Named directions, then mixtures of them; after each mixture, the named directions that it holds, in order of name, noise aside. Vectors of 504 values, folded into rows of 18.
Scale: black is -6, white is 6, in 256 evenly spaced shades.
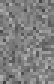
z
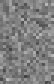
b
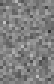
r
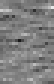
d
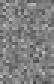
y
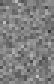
r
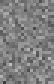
r, z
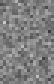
r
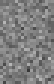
r, z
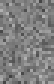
z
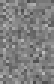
y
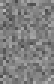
r, y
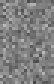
y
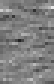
d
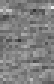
d, y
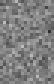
r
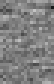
d, y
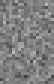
b, r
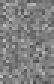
y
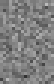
b, r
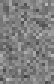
b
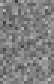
r, y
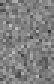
r, z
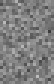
r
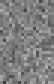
z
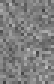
b, z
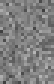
z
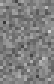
r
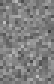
r
